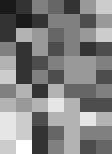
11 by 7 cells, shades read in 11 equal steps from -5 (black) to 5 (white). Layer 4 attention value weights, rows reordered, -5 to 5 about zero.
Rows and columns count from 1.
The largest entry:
5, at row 11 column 2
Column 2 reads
-3 -4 2 -3 -3 -3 2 1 3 3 5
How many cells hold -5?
0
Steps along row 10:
down down up up down same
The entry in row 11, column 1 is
3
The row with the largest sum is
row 9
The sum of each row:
-7 -11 3 -9 -1 -2 -1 7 15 5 4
